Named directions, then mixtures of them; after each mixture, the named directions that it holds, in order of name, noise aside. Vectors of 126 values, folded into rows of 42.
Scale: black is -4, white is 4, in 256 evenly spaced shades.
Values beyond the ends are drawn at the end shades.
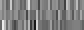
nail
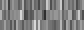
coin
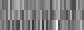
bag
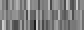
bag, nail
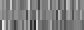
nail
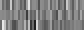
nail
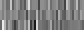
nail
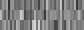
bag, coin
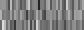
coin, nail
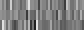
nail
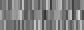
bag, coin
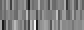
nail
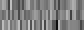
bag, nail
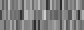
coin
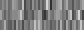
bag, coin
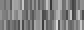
bag, coin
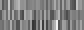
bag, coin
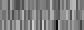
bag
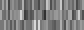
coin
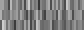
coin, nail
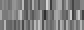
bag, coin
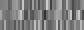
bag, coin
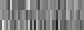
bag, nail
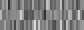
coin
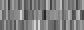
coin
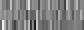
nail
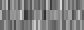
coin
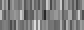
coin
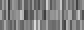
coin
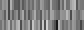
bag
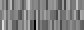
coin, nail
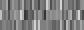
coin
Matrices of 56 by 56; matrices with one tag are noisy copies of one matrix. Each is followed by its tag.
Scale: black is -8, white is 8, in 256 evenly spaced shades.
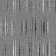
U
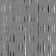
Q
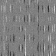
Q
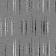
U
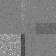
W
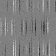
U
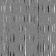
Q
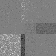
W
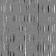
Q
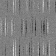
U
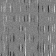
Q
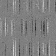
U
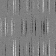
U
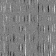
Q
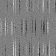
U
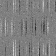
U
